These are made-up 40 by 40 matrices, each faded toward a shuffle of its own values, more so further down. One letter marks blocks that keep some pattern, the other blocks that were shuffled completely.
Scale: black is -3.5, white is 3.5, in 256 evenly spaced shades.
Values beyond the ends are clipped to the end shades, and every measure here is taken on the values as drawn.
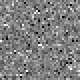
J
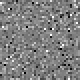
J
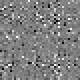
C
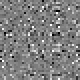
C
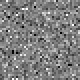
J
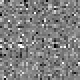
C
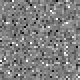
J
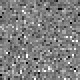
J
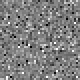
J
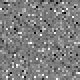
J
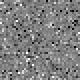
J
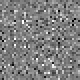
C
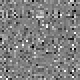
C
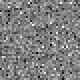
J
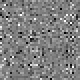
C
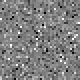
J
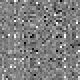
C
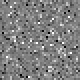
J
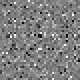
C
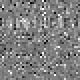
C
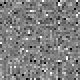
C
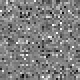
C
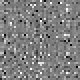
C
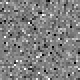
J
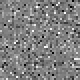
J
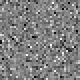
J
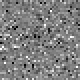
J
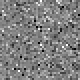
J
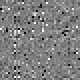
C
